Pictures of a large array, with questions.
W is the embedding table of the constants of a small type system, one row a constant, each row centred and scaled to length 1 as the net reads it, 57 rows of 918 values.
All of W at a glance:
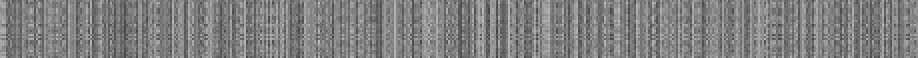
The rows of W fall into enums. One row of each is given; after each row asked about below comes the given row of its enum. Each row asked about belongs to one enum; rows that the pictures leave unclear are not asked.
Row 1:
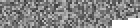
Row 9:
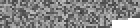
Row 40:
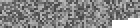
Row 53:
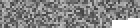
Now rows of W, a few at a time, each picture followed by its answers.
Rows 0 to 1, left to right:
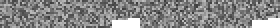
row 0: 9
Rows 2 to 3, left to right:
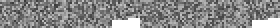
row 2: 1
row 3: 40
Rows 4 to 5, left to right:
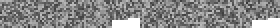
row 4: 40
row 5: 53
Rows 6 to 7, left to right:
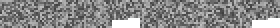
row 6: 40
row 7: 53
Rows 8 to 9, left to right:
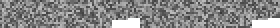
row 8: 53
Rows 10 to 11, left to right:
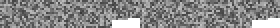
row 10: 9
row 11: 53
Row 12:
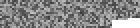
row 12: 9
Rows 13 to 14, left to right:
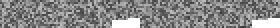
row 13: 53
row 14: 9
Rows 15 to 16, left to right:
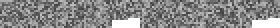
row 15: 40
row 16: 53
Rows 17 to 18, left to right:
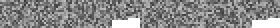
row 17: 1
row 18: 53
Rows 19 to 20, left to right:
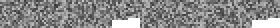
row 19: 1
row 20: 53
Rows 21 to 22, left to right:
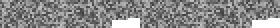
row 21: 53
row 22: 53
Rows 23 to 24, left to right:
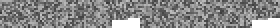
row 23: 40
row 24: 9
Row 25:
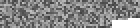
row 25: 9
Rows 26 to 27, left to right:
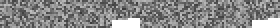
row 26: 9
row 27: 40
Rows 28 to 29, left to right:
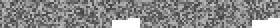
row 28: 53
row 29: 40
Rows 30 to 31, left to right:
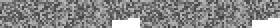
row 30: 40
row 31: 40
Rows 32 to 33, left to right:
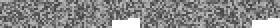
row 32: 40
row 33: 53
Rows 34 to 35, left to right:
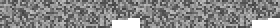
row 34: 9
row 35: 9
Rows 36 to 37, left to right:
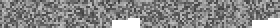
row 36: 53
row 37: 40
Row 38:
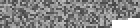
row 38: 9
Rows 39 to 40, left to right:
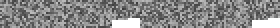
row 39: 9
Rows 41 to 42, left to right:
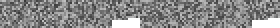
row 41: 1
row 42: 40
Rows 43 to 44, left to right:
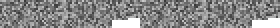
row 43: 1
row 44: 1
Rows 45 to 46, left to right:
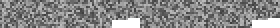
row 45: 53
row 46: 9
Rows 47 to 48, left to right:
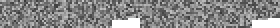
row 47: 1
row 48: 9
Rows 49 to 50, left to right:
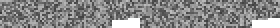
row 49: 40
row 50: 9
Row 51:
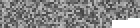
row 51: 53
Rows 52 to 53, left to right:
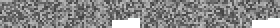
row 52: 40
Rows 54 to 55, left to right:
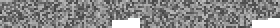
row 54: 40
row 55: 9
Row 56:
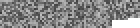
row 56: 40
